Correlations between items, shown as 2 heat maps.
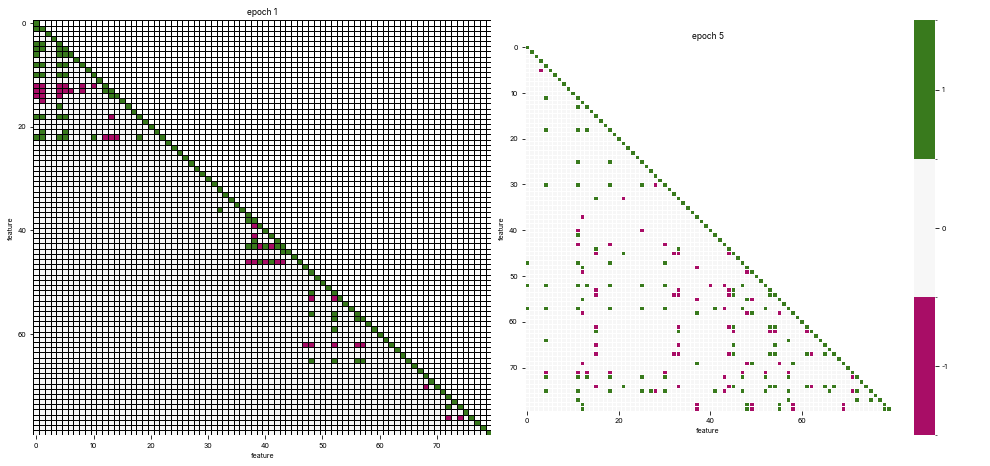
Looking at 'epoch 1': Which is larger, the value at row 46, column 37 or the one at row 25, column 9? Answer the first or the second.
the second
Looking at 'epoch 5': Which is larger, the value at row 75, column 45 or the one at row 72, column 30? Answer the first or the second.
the second
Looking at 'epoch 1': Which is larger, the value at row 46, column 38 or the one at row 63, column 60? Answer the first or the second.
the second
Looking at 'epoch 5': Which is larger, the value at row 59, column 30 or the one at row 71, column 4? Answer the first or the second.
the first
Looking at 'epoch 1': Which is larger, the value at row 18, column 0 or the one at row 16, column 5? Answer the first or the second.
the first
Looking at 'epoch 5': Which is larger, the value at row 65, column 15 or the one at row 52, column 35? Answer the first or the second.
the second
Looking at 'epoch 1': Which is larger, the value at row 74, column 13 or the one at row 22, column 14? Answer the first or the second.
the first
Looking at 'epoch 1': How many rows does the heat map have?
80
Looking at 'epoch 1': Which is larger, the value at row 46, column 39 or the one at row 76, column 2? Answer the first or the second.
the first
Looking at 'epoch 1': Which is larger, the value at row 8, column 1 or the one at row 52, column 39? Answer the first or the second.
the first
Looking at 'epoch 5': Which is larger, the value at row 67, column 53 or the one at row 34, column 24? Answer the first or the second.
the first
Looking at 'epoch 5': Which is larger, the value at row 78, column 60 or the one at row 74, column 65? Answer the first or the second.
the second
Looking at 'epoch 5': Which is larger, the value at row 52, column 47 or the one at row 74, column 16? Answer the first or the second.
the first
